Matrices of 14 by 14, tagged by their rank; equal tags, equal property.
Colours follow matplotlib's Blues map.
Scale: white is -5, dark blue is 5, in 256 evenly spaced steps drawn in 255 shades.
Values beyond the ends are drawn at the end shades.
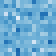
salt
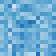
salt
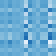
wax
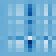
wax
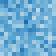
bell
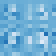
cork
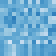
salt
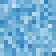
bell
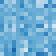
salt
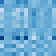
cork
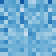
salt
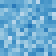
bell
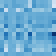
cork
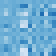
cork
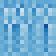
cork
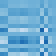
wax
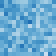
bell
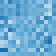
salt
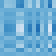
wax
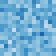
bell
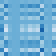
wax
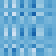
wax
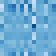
cork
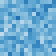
bell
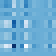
wax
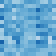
salt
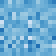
salt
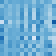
cork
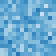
bell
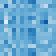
cork
